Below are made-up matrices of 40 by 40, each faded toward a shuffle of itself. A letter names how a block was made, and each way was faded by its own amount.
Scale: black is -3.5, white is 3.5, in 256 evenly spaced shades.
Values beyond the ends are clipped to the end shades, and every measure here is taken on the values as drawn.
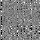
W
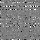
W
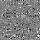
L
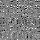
L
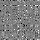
L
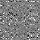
L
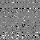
W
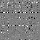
W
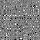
L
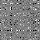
W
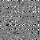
W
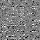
L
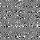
W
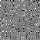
L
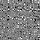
L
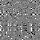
L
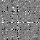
W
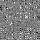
L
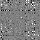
W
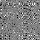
L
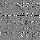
W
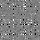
W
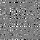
W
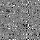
L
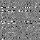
W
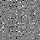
L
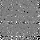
W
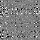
W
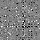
L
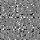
L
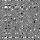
L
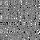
L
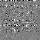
W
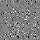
L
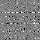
W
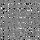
W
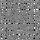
W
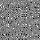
L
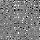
L
